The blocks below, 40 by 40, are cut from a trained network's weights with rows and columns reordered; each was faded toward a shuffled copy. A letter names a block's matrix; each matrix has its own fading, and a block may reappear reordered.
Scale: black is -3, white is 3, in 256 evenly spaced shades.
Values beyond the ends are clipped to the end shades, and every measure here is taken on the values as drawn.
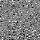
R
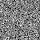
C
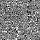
R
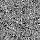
C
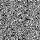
C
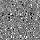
R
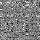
R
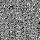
C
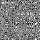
R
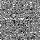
R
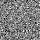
C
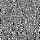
R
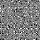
R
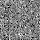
C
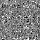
R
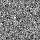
C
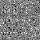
R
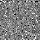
R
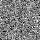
C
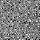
R
